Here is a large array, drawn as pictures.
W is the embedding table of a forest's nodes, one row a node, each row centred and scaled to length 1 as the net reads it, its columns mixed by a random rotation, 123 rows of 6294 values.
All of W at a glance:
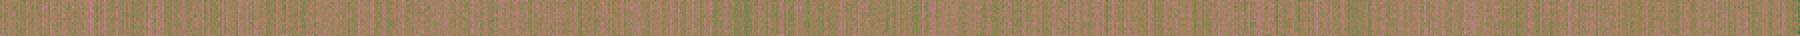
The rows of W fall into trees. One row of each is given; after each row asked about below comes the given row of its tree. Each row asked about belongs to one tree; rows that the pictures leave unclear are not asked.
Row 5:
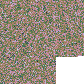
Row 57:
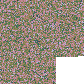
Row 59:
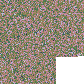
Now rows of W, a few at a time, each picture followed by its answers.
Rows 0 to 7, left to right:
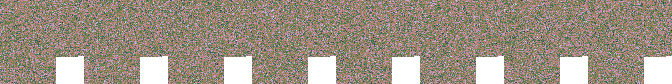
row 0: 57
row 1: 59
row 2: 59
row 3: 5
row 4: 57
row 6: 57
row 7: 5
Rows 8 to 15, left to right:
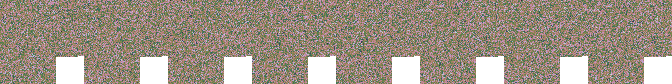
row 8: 5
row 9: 57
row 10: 59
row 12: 5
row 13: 57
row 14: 57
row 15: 57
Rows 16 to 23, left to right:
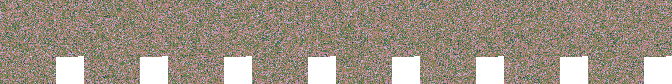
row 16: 5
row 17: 59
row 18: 5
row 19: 5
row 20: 5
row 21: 57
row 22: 59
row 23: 5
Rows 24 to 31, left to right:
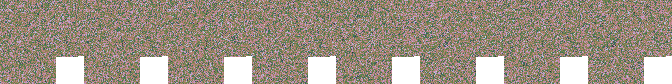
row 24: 57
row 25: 57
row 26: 57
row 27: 57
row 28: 59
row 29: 5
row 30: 57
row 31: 5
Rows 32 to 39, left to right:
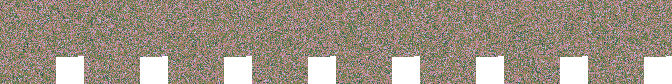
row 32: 5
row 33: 59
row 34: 5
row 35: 57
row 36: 5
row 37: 5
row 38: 57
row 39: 5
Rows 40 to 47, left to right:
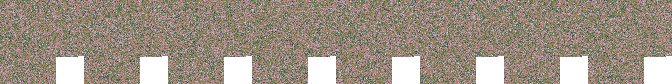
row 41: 59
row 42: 5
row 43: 57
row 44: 59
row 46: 59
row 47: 59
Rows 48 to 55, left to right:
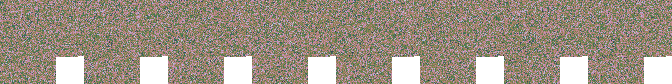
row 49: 5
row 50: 59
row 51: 59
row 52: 59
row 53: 57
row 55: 5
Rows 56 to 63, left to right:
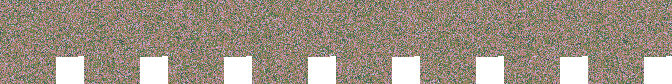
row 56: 59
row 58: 5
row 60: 59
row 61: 57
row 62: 5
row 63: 57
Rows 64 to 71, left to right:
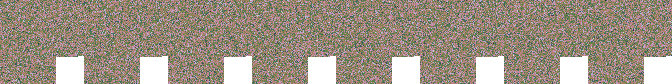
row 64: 57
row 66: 57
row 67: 5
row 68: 5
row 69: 57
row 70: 5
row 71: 57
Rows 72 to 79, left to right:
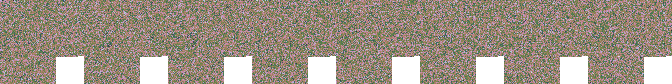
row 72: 59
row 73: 5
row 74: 5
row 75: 57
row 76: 57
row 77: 5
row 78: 5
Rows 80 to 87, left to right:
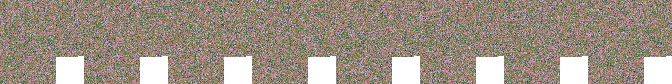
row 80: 5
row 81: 5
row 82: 59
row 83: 57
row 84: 5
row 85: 5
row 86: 5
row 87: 57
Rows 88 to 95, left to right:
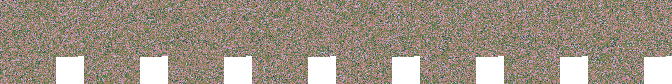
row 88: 59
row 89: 5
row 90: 57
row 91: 59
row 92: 57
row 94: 5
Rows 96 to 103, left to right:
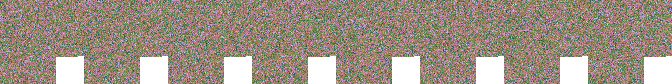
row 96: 5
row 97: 59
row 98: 57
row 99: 5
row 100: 59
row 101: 5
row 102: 57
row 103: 5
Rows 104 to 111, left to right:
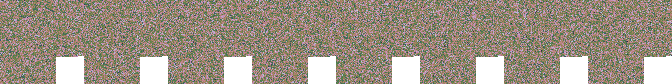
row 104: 59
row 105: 57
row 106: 5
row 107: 57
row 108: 5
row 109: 5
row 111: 57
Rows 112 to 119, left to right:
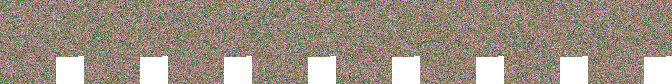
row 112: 5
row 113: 57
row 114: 57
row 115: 59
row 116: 5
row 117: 57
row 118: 5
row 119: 5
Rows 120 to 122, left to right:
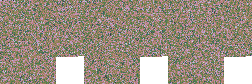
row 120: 59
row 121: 59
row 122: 5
